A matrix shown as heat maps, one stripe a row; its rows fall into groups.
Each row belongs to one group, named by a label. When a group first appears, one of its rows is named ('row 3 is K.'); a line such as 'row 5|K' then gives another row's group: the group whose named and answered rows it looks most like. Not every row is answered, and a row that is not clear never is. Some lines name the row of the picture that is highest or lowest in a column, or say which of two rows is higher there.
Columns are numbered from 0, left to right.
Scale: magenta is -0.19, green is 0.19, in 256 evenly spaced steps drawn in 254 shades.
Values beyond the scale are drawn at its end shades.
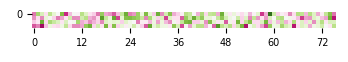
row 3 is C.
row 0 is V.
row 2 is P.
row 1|C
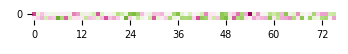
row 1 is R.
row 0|C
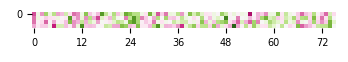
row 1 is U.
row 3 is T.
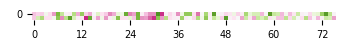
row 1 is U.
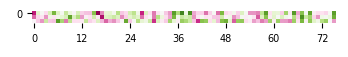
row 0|P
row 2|R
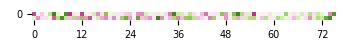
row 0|P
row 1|T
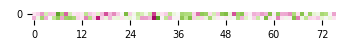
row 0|R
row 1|U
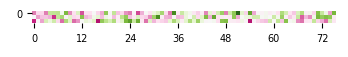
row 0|P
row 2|C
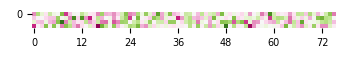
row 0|V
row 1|T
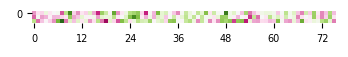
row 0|U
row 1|C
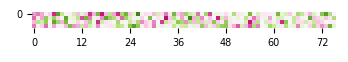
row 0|T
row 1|P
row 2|U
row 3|C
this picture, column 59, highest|3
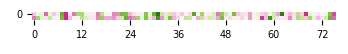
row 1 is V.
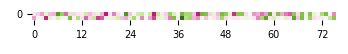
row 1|P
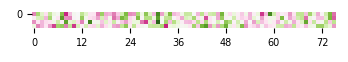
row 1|V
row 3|R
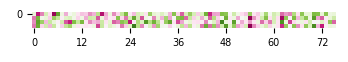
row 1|U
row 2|V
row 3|U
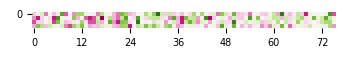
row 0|V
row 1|T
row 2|T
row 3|V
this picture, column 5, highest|3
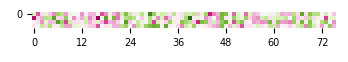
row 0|R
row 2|R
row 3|V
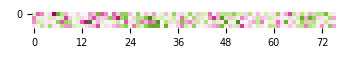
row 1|V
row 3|V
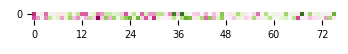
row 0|P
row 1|C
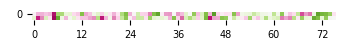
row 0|T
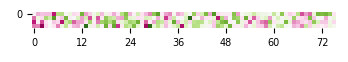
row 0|T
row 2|C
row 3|C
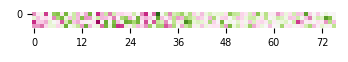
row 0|U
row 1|T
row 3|P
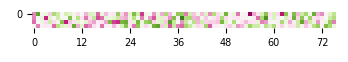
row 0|U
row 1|P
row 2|V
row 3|T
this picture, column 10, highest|3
